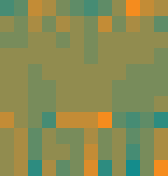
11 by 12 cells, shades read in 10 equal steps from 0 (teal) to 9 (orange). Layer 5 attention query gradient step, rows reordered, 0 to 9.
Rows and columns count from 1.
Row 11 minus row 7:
0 1 -3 2 -2 -1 3 -4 1 -4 0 4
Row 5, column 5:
5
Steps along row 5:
same down up same same same same same down same same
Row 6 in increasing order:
4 4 4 4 4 4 5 5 5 5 5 5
